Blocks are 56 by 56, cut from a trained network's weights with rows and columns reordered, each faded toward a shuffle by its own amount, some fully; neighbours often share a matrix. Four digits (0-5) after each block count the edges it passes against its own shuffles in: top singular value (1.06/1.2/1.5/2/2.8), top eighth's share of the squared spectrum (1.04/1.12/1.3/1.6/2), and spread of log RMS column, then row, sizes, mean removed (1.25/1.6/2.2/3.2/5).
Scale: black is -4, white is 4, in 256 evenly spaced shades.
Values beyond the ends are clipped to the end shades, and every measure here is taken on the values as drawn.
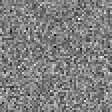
1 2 0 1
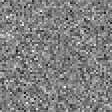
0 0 0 0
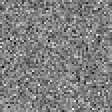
0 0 0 0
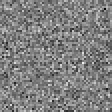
2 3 1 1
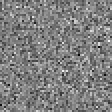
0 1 0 0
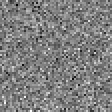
0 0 0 0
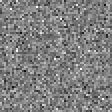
0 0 0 0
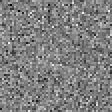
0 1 0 0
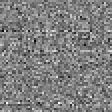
3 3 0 2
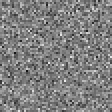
1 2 0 0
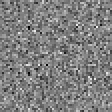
3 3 1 1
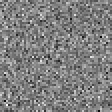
2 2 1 1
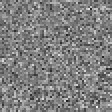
2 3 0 1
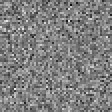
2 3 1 1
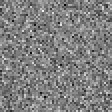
1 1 0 0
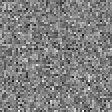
2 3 1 1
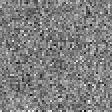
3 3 1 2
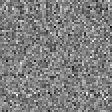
2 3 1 1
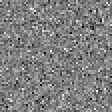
1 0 0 0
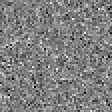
0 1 0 0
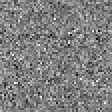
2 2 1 1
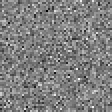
0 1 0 0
